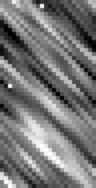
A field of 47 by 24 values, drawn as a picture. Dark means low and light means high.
Ninth with the highest average: bottom middle. Ninth with the lowest average: top right. Grain: diagonal, down to the right. Lone odd cells: 2, each higher than its neighbours. Mirror symmetry: none.
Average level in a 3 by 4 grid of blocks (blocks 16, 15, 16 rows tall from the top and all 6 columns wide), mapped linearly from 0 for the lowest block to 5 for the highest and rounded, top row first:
1310 | 1231 | 3543
